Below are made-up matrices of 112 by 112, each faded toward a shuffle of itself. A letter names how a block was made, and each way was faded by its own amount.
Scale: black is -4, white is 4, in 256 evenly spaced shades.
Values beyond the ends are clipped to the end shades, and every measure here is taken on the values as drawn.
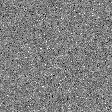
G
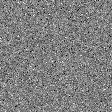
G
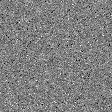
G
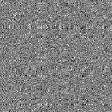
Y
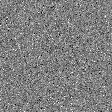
G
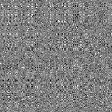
Y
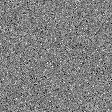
G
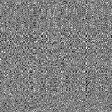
Y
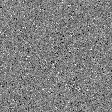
G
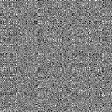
Y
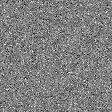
G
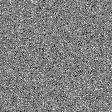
G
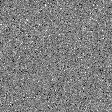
G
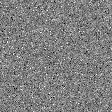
G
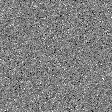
G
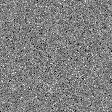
G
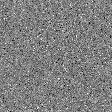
G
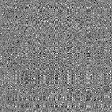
Y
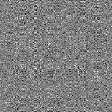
Y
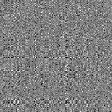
Y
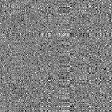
Y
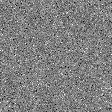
G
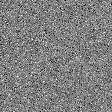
G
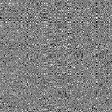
Y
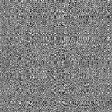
Y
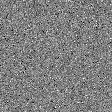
G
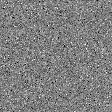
G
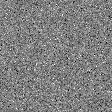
G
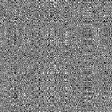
Y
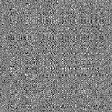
Y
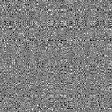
Y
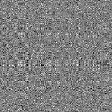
Y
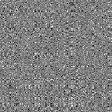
Y
